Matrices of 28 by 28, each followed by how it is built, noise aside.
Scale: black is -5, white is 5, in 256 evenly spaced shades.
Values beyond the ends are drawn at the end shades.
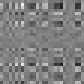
low rank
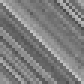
Toeplitz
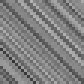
Toeplitz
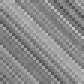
Toeplitz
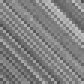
Toeplitz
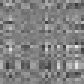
low rank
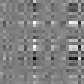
low rank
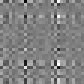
low rank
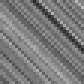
Toeplitz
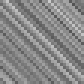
Toeplitz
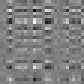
low rank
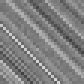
Toeplitz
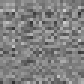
low rank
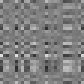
low rank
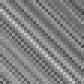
Toeplitz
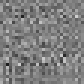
low rank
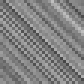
Toeplitz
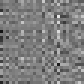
low rank
